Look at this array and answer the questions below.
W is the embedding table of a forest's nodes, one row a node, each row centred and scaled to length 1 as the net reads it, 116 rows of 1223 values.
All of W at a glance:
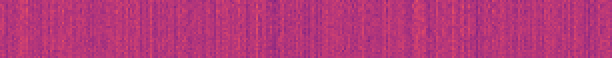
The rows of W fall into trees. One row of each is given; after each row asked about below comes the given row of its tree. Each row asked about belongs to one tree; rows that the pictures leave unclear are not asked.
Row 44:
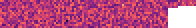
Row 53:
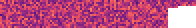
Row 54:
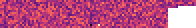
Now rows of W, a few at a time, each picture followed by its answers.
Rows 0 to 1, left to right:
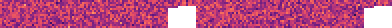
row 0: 44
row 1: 44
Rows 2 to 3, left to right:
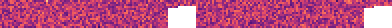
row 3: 44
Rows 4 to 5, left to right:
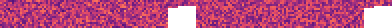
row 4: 54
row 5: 53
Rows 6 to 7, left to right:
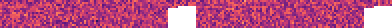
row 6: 44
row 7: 44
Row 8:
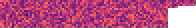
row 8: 53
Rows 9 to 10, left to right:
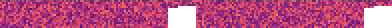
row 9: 54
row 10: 53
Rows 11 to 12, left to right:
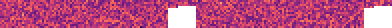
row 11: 53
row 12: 53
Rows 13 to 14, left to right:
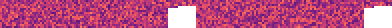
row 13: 44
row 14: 53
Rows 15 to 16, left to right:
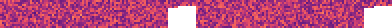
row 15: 53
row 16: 44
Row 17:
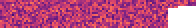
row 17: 53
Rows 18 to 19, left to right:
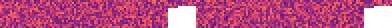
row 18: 44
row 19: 44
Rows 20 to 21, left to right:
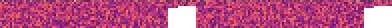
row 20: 44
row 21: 44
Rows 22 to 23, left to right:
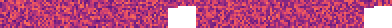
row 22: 44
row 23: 44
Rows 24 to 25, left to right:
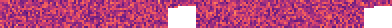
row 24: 53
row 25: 44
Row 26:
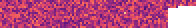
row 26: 44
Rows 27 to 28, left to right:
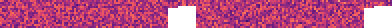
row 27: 44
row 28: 53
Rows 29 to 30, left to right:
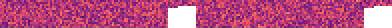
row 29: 54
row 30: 44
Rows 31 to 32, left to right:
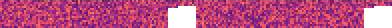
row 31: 44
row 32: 53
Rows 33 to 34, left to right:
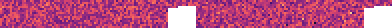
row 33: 44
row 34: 54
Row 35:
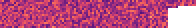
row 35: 44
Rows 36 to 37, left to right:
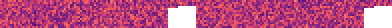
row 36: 53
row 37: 44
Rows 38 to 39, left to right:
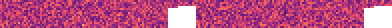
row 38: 53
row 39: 53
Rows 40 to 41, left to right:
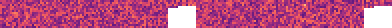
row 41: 53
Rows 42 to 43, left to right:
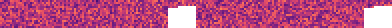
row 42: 44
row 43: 53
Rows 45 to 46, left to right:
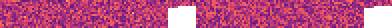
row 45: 53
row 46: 44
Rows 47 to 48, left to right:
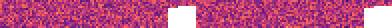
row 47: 44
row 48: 53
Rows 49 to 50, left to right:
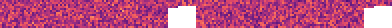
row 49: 44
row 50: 53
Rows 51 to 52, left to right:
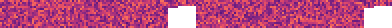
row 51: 44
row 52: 53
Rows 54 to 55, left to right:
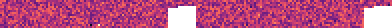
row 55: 54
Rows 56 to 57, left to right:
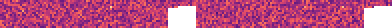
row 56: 53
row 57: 53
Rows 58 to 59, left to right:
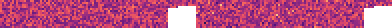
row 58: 44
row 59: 53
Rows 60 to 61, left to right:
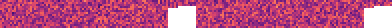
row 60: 53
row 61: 44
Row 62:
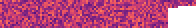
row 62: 53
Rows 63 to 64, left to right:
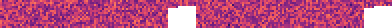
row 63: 53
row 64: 53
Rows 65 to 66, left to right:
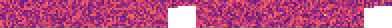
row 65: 53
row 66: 53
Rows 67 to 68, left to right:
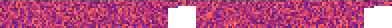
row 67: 44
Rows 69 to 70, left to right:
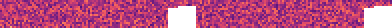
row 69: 53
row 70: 53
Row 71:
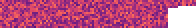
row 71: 44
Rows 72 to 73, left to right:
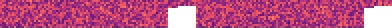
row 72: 54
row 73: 44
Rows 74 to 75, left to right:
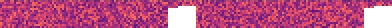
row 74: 44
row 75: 53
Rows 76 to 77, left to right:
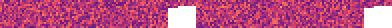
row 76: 44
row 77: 54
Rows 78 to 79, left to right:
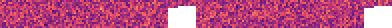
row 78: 54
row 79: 44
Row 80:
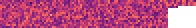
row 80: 44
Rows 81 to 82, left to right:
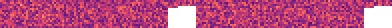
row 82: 44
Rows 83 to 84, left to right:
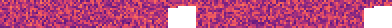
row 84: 44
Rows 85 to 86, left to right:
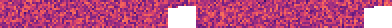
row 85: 54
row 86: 44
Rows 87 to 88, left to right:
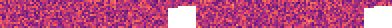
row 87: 53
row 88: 53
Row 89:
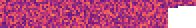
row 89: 54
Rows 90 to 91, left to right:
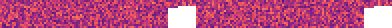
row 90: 44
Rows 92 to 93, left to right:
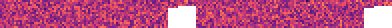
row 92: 53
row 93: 44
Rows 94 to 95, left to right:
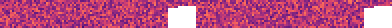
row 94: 44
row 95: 44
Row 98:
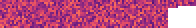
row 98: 53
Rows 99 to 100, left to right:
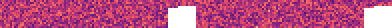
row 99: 44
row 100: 53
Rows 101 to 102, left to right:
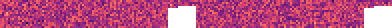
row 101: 53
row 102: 53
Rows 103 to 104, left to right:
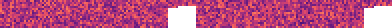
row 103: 44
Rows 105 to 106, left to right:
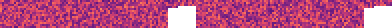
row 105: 44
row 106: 53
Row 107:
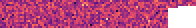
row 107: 54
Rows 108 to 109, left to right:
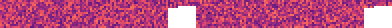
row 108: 53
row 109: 53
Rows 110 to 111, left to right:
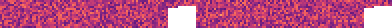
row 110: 44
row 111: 44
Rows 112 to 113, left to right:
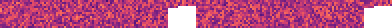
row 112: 44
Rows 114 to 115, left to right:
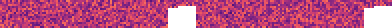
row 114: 53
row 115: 53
